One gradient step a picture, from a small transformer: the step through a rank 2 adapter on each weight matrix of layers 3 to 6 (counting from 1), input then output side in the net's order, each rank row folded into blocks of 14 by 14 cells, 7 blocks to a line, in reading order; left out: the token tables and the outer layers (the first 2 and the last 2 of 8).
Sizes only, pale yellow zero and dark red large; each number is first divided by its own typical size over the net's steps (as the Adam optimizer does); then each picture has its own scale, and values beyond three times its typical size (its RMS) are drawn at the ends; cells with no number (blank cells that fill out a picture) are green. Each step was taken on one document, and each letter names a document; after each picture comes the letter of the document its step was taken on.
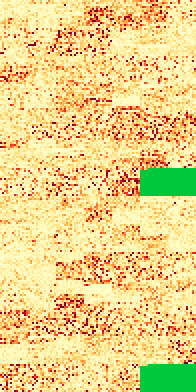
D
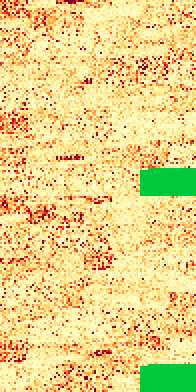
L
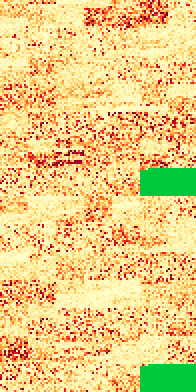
D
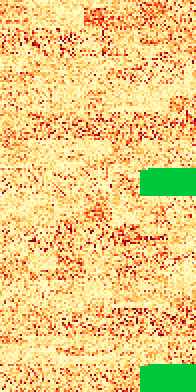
D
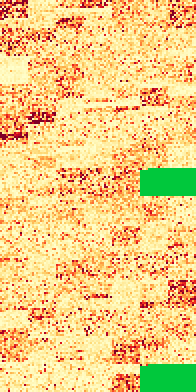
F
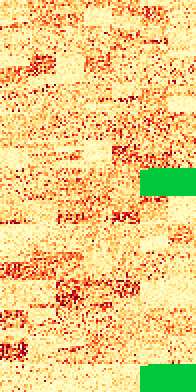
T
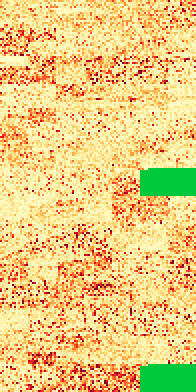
F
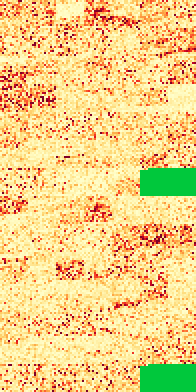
D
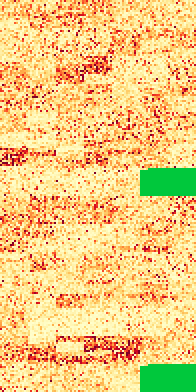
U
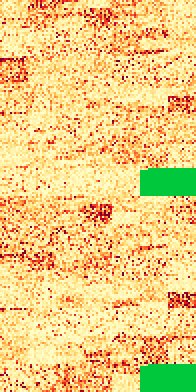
U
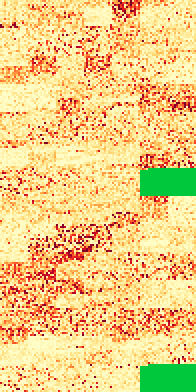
T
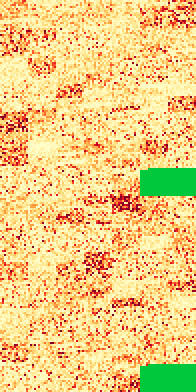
F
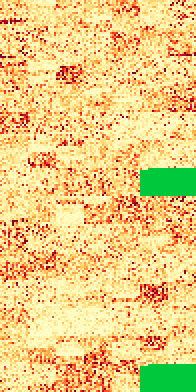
U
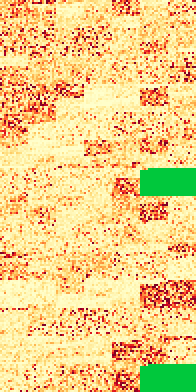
F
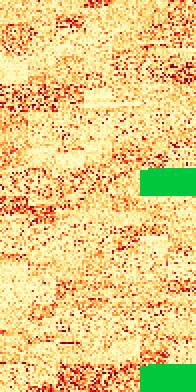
F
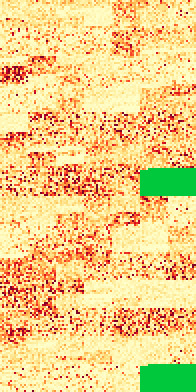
T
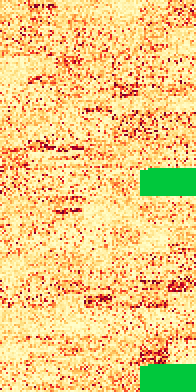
F
